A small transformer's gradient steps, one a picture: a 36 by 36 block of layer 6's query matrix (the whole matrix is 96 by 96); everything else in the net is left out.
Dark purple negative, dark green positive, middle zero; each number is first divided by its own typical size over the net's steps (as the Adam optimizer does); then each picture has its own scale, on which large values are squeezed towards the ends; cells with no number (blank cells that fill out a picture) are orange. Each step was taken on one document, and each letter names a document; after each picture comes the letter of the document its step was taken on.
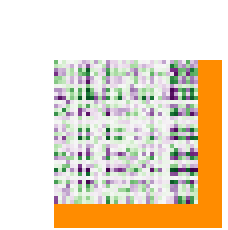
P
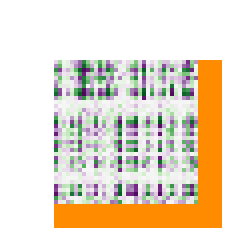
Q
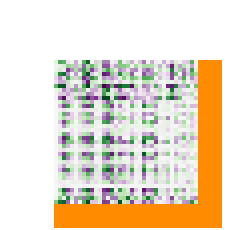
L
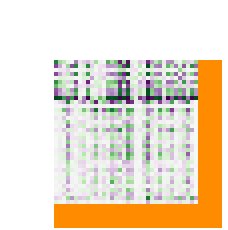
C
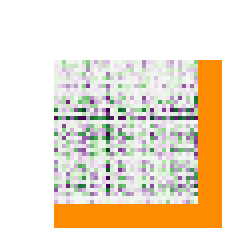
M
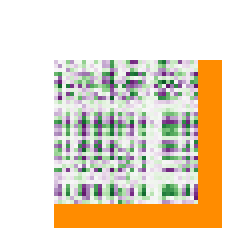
Q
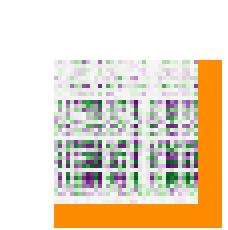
Q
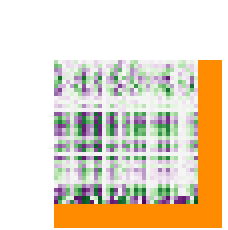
Q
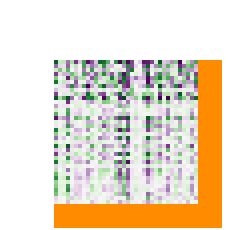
C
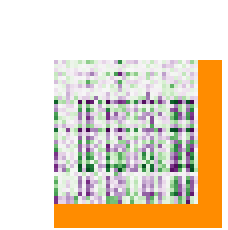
P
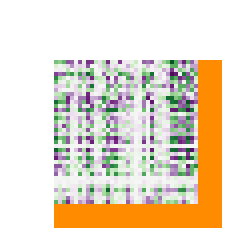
P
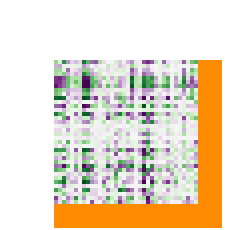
L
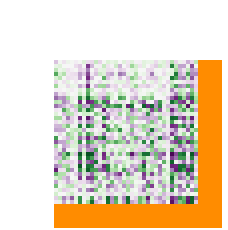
P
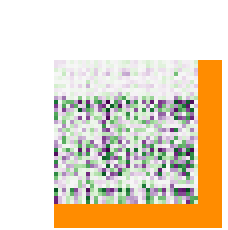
P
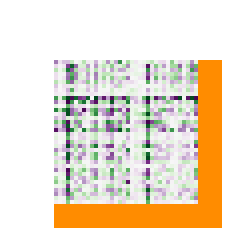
C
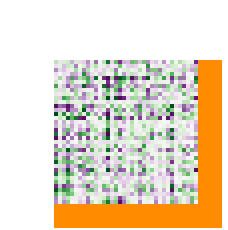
M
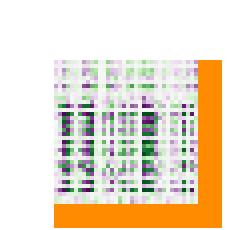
L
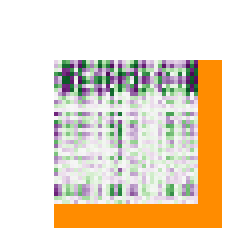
Q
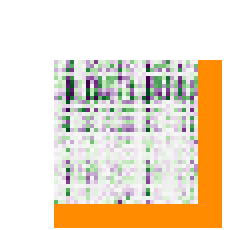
C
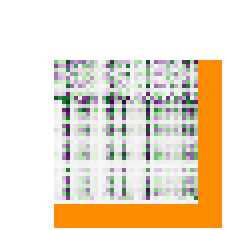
C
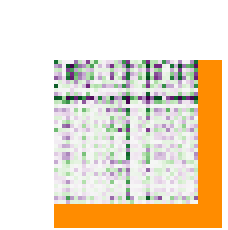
C
